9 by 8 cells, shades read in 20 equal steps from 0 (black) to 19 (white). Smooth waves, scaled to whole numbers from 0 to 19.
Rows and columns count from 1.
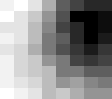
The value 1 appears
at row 2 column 8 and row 3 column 8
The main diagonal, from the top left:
18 17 14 9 6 5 7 9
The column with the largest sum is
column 1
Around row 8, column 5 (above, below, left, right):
9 15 14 12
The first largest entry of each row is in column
2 1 1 1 1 1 1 1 1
